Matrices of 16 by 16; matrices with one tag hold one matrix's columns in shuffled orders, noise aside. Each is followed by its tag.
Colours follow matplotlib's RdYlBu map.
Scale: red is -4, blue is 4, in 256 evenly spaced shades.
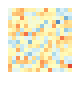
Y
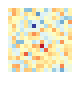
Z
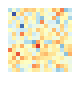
Z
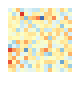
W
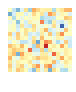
Z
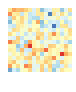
Z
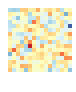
Z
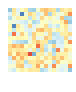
Z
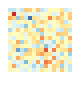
W
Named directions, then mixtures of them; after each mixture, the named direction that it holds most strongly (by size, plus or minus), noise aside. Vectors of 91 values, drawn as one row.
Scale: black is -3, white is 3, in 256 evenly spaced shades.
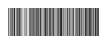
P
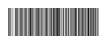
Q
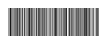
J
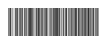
Q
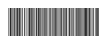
J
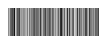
P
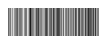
Q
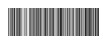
P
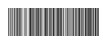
P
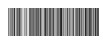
P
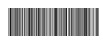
J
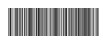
J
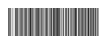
Q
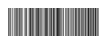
Q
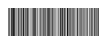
Q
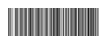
Q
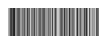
Q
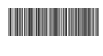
J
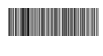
P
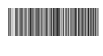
Q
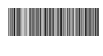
P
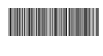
J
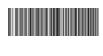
Q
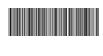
J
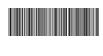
J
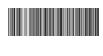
P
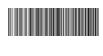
Q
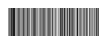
Q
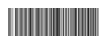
Q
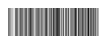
Q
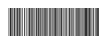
J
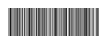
J
